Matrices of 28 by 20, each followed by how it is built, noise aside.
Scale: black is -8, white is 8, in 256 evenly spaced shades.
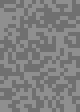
noise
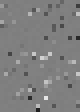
sparse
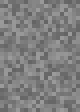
noise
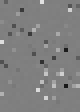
sparse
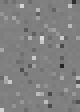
sparse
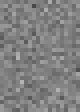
noise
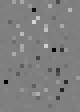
sparse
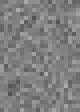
noise
